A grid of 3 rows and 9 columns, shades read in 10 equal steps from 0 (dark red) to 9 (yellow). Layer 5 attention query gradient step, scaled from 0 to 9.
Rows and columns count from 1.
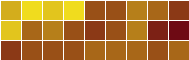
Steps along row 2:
down up down down up up down down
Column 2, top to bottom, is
9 4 3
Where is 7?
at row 1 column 1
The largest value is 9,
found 2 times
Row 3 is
2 3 3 3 4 4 4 3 4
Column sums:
17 16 16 15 9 10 14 8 6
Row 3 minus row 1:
-5 -6 -5 -6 1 1 -1 -1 2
